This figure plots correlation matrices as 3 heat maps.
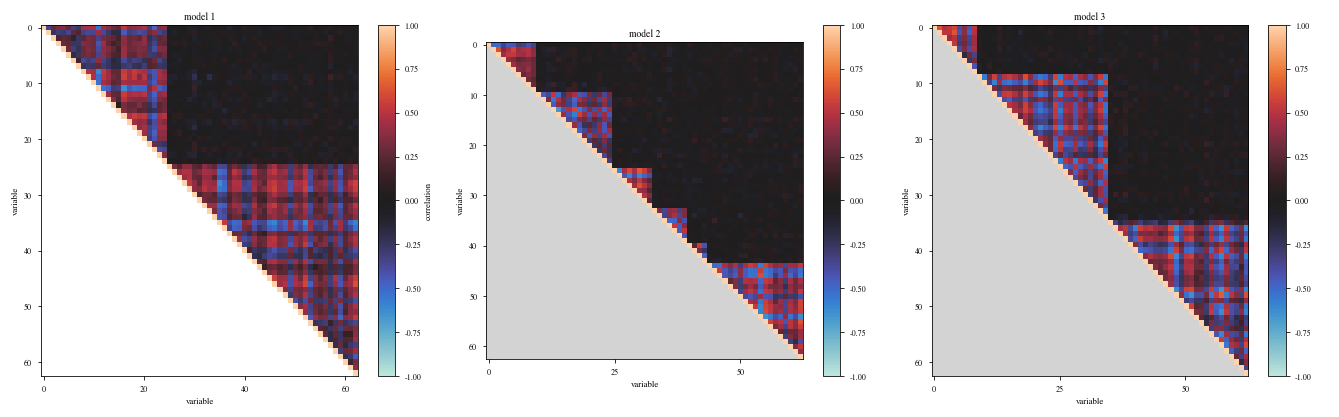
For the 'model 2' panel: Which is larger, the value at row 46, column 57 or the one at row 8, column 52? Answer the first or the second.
the second
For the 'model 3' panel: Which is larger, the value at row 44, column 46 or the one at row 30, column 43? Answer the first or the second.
the first
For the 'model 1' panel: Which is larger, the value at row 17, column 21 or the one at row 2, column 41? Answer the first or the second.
the second
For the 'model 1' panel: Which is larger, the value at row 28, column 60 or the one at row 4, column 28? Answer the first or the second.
the first
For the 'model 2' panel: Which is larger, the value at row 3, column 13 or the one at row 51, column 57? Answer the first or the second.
the second
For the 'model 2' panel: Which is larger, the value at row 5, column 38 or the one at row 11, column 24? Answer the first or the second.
the first
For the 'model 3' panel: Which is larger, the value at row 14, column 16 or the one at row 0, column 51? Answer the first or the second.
the first
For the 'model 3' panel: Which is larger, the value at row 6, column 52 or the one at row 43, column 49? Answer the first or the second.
the first
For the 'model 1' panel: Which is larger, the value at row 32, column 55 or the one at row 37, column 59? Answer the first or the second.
the first
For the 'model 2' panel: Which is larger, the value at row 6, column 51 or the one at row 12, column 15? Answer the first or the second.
the second
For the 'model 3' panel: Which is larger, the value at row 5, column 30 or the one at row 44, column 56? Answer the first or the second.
the first
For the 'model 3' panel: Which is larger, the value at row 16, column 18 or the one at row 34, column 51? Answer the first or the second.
the first
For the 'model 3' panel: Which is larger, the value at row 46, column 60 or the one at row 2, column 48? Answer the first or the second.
the second
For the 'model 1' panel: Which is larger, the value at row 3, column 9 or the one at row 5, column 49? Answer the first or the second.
the first
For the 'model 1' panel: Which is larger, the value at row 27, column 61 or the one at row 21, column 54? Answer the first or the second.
the first
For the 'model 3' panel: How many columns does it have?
63
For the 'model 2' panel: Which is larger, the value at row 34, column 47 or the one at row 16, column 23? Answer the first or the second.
the first
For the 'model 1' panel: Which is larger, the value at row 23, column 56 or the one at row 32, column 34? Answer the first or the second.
the second
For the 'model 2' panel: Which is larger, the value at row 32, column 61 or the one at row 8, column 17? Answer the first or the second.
the second
